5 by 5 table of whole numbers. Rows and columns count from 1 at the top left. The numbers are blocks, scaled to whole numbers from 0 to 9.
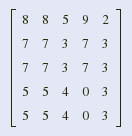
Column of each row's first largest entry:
4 1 1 1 1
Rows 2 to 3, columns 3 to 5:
3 7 3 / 3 7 3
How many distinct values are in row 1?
4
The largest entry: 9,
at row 1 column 4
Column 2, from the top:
8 7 7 5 5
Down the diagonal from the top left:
8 7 3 0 3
